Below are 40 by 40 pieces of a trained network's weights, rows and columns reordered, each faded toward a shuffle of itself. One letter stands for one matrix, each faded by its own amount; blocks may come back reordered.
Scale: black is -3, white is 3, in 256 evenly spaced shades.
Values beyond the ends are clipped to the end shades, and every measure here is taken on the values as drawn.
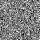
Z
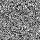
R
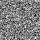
Z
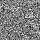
R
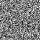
Z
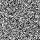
R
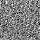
R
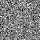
Z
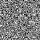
R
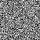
R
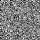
R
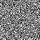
R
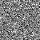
R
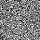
R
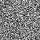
R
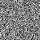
R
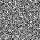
Z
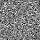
R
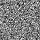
R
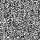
Z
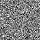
R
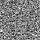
Z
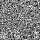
R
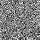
R
